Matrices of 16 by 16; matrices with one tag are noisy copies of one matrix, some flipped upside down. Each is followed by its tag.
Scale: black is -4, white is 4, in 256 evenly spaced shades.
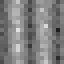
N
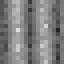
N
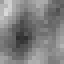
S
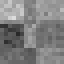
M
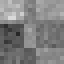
M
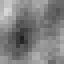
S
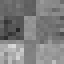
M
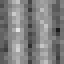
N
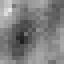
S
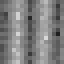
N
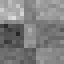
M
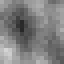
S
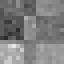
M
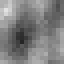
S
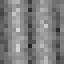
N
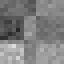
M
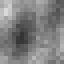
S
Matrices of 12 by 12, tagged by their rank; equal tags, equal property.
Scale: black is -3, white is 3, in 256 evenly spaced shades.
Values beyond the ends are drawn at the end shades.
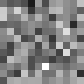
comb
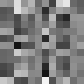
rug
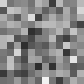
comb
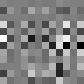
rug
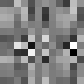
rug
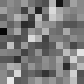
comb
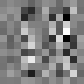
rug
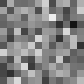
comb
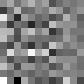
rug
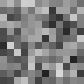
comb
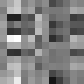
rug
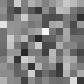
comb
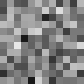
comb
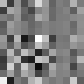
rug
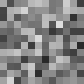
comb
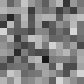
comb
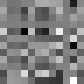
rug
